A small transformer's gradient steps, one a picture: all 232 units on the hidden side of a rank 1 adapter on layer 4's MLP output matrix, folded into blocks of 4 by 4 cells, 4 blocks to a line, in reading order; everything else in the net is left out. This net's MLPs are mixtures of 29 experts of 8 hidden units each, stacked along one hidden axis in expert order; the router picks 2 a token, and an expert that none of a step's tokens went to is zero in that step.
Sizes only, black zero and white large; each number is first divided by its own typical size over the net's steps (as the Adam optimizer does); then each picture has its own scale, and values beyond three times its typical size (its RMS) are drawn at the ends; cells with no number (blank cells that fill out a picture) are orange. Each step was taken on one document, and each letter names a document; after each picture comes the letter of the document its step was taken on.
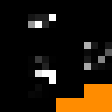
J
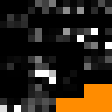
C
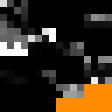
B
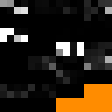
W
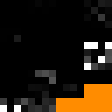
J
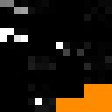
W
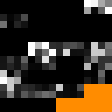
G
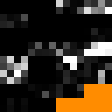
G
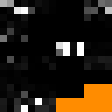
W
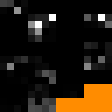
J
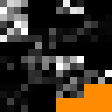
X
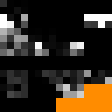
B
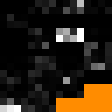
C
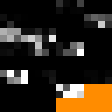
B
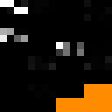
W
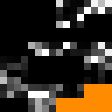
G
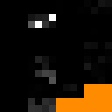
J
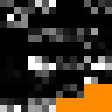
C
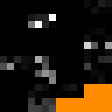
J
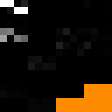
W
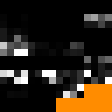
B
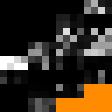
G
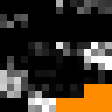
G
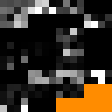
X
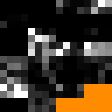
G
